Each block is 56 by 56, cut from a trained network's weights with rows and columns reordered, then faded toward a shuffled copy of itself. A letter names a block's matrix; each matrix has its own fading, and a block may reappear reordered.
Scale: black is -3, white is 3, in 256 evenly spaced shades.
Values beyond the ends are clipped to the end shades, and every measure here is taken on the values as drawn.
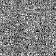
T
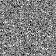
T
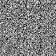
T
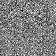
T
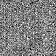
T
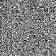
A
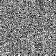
T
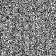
T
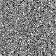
A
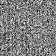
T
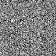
T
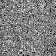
A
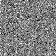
A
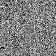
T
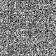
T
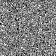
A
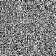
T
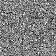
T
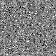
A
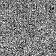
T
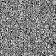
T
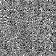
T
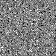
A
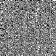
T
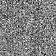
T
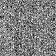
T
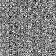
T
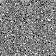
A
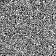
T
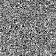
T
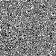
A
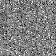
A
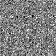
T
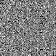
T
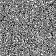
A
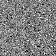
A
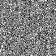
A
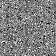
A
